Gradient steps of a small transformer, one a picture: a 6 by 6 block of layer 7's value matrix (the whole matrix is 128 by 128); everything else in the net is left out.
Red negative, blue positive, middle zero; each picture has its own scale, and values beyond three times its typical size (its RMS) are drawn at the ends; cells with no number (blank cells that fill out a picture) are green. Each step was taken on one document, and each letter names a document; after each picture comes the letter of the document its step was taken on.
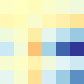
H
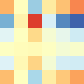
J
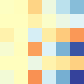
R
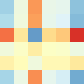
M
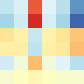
M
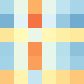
M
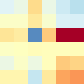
R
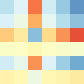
M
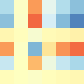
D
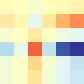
H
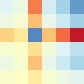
R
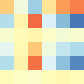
J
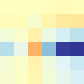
H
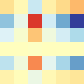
J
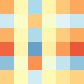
M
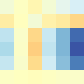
H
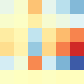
D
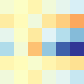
H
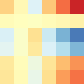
H
